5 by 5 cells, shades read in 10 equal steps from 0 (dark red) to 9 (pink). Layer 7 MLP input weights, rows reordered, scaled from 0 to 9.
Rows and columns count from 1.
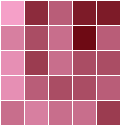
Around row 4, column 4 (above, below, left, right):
4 6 4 5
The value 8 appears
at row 3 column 1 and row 4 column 1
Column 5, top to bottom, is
1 5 4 5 3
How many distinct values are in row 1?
4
